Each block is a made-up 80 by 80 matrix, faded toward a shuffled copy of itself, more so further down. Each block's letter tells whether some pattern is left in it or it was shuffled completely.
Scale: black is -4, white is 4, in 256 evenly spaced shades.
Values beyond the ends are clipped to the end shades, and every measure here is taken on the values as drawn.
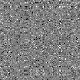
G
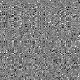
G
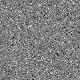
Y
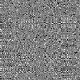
G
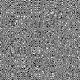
G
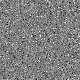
Y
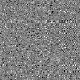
G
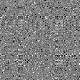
G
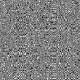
G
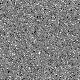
Y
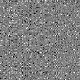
G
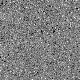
Y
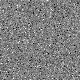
Y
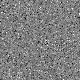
Y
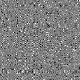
G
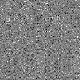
G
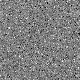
Y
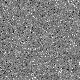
Y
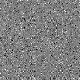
G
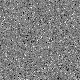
Y
